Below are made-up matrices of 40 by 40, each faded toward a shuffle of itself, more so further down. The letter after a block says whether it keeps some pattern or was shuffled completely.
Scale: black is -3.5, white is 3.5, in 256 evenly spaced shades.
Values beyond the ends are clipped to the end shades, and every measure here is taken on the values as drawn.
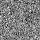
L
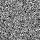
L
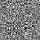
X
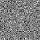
X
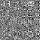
X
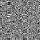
X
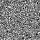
L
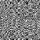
X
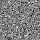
L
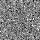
L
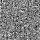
L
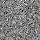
L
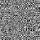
X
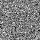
L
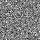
L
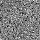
L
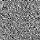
X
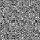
X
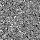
L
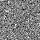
L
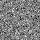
L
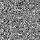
X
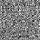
X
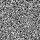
L
